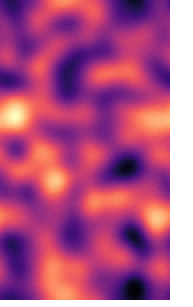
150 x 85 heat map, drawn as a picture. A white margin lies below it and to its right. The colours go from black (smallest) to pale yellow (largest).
The middle left is the ninth with the highest average. The values follow a bell shape. On average the colour sits 50% of the way up the scale. There is no overall slope. There are no lone odd cells. No row or column stands out. The field is smooth, with broad soft blobs. Neither half mirrors the other.
